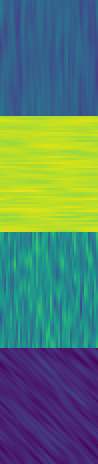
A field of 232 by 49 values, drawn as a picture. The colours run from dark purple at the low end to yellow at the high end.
It is made of 4 by 1 panels. Panel 1,1: low, streaked downward, faint in contrast. Panel 2,1: very high, streaked across, faint in contrast. Panel 3,1: middling, streaked downward. Panel 4,1: very low, slanting down to the right, faint in contrast.
